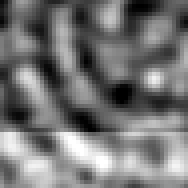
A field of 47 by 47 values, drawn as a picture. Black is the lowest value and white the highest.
Histogram: bell-shaped. Rings: centred on the top right. Lone odd cells: none. Seam: horizontal, 70% of the way down, the bottom part higher.
